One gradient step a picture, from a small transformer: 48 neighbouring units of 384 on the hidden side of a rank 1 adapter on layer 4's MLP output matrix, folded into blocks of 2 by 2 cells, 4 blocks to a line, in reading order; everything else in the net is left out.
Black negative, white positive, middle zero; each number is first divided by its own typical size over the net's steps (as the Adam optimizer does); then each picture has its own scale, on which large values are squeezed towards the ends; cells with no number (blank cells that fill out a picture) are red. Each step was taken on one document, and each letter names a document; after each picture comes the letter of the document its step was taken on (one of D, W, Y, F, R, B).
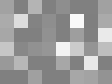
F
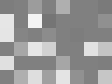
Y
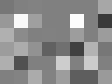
F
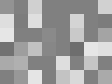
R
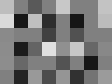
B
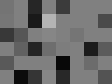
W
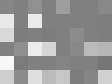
Y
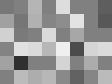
B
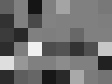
Y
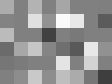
B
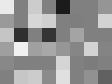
W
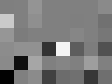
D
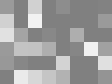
Y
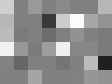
F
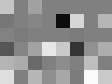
D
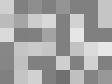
B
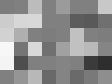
Y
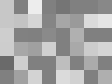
B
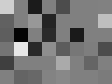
W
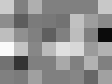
F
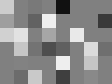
W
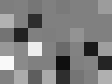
Y
